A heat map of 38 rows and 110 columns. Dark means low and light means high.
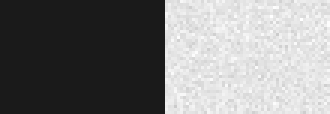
The table splits into one row of 2 panels. Panel 1,1: very low, flat. Panel 1,2: very high, fine-grained, faint in contrast.
